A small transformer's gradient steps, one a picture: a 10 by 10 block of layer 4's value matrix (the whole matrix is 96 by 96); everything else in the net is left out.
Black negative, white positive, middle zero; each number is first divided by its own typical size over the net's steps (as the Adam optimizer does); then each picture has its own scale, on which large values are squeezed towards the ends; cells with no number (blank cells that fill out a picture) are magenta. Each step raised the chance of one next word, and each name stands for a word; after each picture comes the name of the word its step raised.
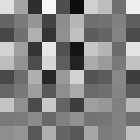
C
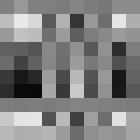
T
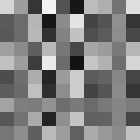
C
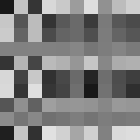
C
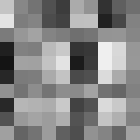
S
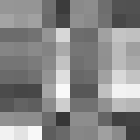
T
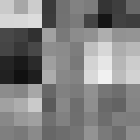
S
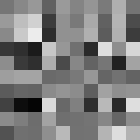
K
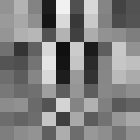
S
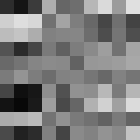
K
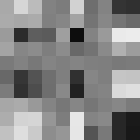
T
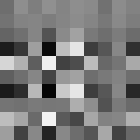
K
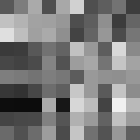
K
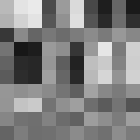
S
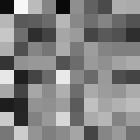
C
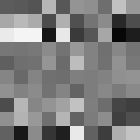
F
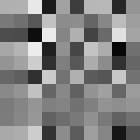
C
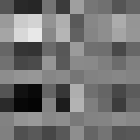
K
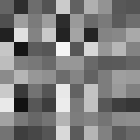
K
